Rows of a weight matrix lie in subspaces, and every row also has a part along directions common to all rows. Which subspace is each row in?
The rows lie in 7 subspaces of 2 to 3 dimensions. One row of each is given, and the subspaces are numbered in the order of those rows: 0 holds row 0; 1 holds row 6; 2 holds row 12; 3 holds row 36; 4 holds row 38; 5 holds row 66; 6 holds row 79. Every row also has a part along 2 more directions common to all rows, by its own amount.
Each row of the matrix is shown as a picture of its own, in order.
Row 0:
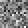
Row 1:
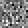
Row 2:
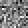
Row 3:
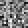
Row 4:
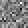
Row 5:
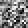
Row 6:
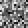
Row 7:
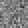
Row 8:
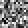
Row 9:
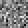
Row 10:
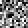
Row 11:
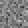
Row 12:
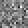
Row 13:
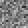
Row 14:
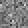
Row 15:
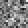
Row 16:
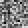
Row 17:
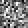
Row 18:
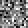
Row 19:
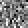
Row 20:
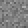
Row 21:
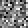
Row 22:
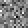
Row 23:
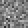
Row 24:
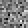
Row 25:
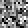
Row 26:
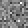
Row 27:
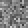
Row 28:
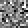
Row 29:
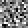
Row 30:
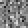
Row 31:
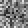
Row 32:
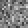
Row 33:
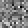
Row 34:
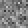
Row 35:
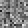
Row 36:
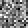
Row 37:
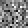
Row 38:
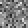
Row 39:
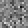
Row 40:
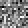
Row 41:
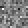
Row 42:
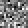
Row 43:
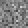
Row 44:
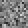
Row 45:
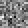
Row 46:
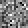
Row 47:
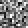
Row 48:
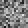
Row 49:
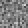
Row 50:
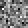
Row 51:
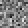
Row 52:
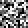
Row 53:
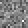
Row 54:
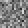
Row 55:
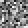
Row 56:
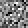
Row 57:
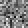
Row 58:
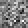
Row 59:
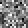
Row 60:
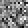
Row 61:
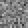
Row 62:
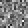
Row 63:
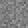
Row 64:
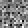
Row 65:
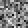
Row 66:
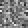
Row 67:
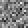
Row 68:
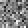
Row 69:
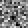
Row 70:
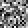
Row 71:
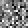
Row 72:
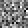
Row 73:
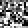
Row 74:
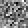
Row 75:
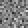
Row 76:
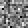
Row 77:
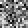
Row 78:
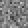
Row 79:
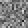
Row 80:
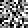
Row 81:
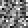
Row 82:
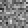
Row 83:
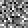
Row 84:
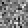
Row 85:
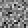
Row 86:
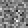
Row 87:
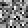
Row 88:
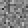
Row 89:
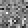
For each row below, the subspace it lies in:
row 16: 5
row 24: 5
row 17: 1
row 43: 2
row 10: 4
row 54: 6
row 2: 3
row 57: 1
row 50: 3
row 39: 2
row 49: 6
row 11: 5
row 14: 4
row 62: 6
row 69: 0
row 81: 3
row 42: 4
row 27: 6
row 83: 0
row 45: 4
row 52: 1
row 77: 4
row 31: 1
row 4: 0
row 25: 0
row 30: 0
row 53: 6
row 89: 3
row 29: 2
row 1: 2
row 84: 6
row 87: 6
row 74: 1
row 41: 3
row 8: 0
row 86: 2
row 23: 1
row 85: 1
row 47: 4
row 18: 3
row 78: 0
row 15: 3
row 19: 6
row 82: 1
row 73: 5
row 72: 2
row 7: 6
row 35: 5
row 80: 5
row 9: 3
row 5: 1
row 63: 4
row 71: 2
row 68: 0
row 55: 5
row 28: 5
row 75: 5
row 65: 4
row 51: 4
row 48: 1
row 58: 1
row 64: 5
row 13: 5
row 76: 3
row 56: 1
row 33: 2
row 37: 2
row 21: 3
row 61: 6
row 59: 4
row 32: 3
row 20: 5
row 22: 6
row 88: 3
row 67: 0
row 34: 0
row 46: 4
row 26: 0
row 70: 6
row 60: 0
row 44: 2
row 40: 3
